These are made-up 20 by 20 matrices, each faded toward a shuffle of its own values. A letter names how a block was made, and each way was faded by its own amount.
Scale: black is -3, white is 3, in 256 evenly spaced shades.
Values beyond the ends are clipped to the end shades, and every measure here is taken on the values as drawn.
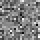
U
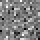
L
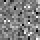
U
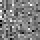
U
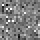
U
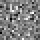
L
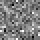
U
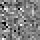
U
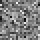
U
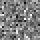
U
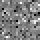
L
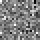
U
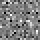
L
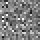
U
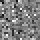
U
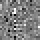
U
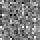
U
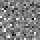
L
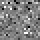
L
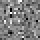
U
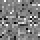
L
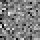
U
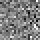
U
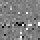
L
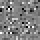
L
